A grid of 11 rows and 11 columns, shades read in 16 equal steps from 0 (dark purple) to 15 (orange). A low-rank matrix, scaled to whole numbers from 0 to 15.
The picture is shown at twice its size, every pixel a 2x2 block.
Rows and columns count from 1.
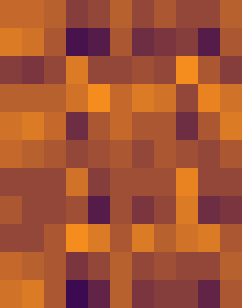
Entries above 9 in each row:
5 2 2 10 5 2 2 1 6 4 3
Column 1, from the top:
11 13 6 10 12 11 7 9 7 11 12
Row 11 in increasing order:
0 3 3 5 6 6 9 9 10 12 13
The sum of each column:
109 105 97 83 79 102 86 90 99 82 99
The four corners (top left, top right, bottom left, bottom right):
11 10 12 9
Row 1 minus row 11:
-1 -2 1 6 4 0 2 3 1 4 1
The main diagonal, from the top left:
11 12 7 12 9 9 8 7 12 7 9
